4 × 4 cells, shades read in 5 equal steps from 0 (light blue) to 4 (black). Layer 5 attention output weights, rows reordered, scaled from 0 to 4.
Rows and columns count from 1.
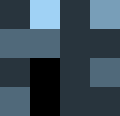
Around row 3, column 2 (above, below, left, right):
2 4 3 3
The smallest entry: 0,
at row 1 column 2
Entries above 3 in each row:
0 0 1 1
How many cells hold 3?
8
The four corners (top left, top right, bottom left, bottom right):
3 1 2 3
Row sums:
7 10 12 12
